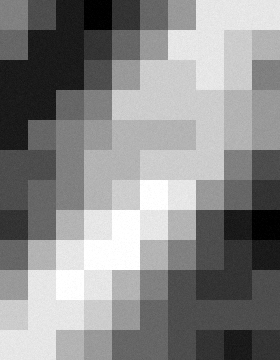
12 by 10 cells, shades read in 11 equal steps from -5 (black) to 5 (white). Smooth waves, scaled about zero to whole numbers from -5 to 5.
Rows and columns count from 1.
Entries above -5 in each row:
9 10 10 10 10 10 10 9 10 10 10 10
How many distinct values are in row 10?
7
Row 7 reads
-2 -1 0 2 3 5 4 1 -1 -3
